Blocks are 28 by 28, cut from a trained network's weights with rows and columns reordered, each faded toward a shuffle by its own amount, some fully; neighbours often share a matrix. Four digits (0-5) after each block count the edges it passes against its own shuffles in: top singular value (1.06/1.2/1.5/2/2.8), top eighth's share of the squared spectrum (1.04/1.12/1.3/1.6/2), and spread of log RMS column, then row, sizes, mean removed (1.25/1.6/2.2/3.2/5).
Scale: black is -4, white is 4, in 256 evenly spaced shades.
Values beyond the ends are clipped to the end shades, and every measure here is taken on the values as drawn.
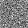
0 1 0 0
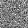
1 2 1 0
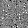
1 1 0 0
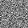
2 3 0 1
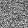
1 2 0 0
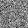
1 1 0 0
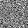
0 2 0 0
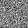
0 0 0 0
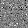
1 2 0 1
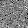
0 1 0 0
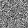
1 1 0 0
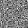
3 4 1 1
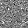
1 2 0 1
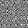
3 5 2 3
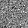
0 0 0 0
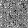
2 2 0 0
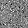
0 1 0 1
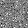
0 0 0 0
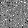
2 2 0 1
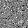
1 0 0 0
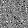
0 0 0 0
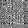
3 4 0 3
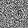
1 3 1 1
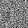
2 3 1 1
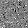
0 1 0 0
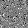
0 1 0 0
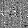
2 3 0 1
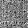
2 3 0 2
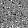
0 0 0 0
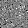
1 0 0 0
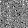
1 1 0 1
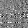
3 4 0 2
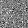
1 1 0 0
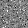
1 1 0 0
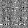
2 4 0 2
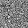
1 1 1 0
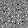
1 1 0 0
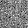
0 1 0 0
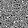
1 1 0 0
